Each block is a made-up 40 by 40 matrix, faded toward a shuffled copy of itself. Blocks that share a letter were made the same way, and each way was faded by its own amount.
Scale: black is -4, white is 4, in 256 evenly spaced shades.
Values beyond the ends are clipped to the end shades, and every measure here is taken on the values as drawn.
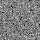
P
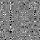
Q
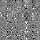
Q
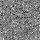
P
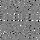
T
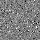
P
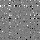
T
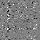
T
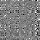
Q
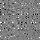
T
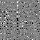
T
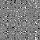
Q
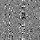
Q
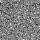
P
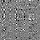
Q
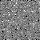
P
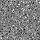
P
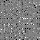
T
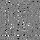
T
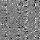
Q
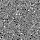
P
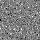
P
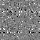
T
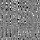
Q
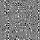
Q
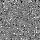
P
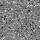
P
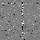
T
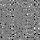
T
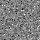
P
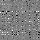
T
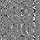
Q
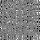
Q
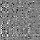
Q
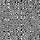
Q
